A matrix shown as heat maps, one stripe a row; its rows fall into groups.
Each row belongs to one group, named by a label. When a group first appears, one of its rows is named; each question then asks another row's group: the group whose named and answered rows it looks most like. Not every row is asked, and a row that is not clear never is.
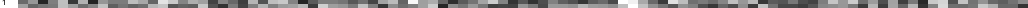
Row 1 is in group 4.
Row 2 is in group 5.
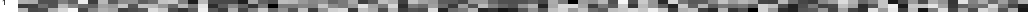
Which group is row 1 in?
4
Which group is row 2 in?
5
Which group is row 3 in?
5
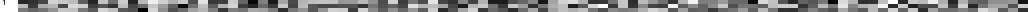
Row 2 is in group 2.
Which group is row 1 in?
5
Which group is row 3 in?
5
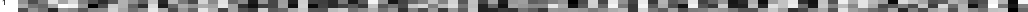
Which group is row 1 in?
2
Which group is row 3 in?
5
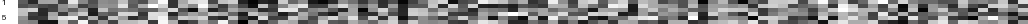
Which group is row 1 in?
2
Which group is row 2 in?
5
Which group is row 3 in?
4
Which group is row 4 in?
2
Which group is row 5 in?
5
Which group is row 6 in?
4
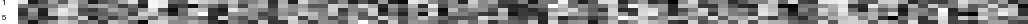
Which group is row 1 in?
2
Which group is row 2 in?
5
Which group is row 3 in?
5
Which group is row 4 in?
5
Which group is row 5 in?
4
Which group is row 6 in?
5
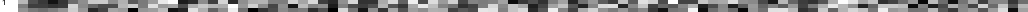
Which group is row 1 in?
4
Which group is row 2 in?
2
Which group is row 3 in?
2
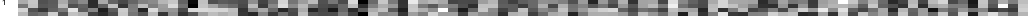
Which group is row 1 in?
4
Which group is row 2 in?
4
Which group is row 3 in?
2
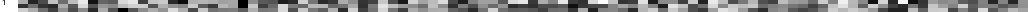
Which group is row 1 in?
2
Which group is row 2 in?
4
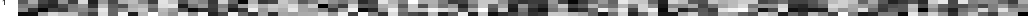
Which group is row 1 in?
4
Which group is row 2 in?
4
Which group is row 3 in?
4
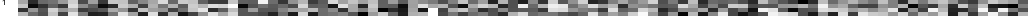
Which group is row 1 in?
5
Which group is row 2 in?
2
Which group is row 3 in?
5
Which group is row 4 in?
2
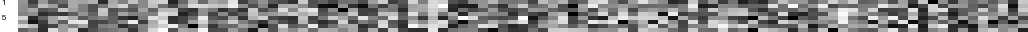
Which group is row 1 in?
2
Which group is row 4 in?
4
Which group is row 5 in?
5
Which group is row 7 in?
4
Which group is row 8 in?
5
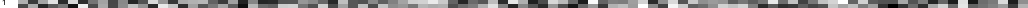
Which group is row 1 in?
2
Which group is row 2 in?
4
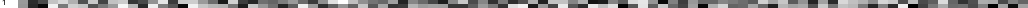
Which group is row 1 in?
5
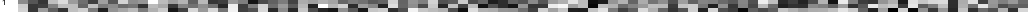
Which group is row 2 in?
5
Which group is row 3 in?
2
